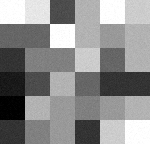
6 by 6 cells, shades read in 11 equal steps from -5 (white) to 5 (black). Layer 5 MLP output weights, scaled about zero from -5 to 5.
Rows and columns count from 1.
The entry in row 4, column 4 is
1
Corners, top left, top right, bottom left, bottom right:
-5 -3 3 -5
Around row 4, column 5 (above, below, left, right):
1 -1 1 3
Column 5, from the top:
-5 -1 1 3 -1 -3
